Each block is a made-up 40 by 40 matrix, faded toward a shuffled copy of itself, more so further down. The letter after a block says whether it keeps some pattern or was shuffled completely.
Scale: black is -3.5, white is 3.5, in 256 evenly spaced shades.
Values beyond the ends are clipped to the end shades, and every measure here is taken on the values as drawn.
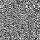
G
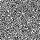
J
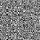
G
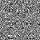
G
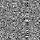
G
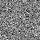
J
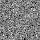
J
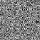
G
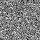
J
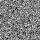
J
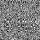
G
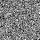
J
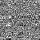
G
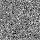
J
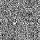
G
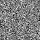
J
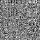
G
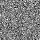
J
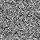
J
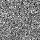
J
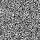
J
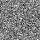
J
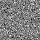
J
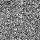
J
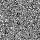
J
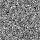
J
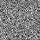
G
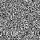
G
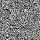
G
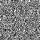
G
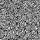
G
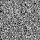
G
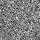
J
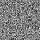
G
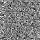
G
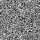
J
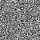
G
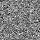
J
